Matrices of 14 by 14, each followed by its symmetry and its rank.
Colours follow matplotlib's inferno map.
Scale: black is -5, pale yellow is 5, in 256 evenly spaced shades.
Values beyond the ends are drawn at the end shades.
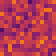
symmetric, full rank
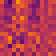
neither, rank three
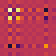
symmetric, rank one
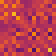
symmetric, rank three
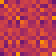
symmetric, rank three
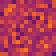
symmetric, full rank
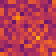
symmetric, full rank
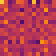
neither, rank three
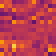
neither, rank three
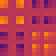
symmetric, rank one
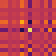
symmetric, rank one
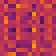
neither, rank three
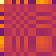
symmetric, rank one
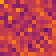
symmetric, full rank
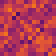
symmetric, full rank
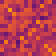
symmetric, full rank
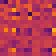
neither, rank three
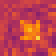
symmetric, rank three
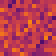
neither, full rank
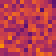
neither, full rank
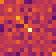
symmetric, rank three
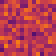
neither, full rank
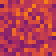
neither, full rank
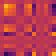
symmetric, rank one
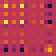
symmetric, rank one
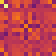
symmetric, rank three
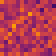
neither, full rank
